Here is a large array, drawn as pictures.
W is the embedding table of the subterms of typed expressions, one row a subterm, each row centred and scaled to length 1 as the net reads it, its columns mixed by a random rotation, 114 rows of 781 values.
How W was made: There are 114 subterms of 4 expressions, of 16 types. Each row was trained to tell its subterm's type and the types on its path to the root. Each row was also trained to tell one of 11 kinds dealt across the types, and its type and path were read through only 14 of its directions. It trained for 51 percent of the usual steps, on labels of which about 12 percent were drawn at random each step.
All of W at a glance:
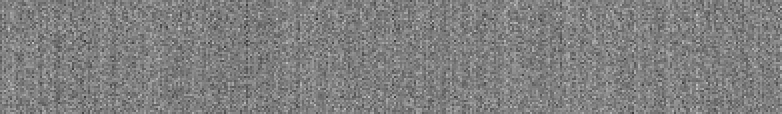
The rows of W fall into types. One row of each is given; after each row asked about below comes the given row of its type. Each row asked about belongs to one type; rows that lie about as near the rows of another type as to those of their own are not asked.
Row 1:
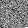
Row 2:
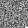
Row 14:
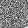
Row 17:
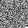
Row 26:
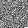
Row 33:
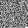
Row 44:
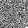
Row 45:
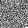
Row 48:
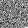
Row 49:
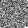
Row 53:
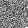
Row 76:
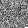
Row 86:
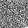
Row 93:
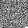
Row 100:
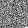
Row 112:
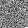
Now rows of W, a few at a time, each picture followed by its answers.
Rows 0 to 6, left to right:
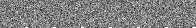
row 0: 53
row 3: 53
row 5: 33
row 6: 14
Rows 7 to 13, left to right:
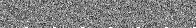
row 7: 49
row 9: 86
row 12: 44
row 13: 2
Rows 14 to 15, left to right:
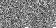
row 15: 14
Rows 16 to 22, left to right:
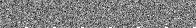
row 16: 44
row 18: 2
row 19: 2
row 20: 17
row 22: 100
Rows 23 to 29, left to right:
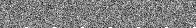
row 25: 17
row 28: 26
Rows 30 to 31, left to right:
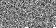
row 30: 93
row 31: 44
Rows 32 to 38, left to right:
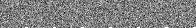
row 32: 45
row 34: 48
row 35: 45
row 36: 2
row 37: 86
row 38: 26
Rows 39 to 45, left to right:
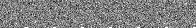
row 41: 14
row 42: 86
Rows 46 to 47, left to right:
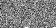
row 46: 48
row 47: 93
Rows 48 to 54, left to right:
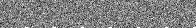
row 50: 86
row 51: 93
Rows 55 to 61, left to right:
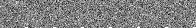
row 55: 76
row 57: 53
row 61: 93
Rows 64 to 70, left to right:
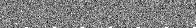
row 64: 53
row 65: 86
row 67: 86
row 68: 48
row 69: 45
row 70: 14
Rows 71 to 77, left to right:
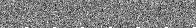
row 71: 33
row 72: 44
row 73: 53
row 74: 2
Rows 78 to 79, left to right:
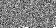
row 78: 93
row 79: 44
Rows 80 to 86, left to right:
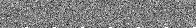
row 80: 26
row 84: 53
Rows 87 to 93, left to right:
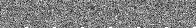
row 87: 17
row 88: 14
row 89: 44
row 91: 2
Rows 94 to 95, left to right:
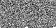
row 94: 14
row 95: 1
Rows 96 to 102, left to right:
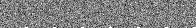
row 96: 49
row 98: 112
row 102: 93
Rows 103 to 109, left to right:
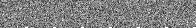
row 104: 112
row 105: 112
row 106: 100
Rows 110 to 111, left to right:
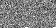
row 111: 45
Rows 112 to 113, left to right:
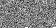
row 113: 45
